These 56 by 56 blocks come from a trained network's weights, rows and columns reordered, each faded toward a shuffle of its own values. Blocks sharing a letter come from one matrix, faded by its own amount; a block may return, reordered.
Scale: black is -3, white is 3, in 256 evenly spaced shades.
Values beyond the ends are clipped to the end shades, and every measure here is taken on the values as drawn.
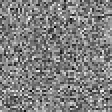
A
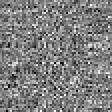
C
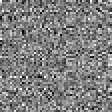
C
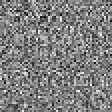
A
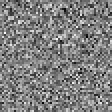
A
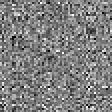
C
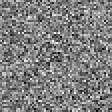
A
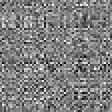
C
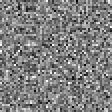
A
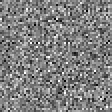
A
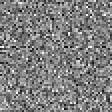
A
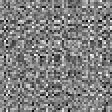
C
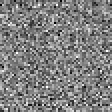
A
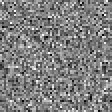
A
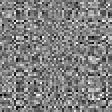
C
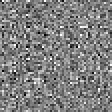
C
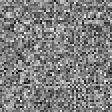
A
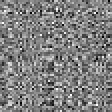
C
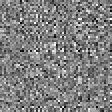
C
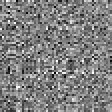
C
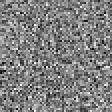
A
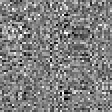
C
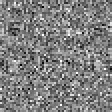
A
